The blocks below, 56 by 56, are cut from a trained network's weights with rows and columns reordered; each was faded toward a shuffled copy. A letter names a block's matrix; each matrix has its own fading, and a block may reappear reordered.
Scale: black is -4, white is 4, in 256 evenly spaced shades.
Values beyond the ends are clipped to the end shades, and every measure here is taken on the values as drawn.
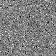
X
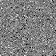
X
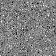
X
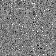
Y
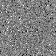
Y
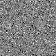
X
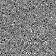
X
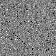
Y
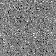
X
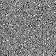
X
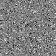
X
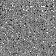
Y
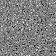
X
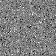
X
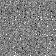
Y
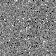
Y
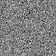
X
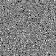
Y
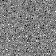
X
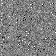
Y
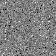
Y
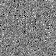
Y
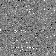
Y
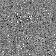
Y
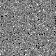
Y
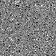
X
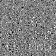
X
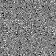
X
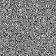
X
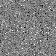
Y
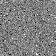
Y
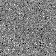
Y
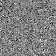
X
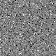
X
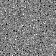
X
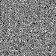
Y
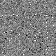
Y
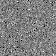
Y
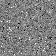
Y
